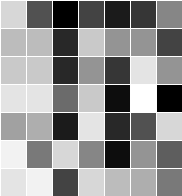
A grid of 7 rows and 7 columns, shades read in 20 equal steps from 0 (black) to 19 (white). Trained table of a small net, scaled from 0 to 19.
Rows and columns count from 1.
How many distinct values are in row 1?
7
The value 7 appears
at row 6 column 7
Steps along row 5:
up down up down up up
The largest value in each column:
18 18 16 17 14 19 16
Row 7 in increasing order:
5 9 13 14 16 17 18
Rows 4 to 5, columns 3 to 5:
8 15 1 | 2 17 3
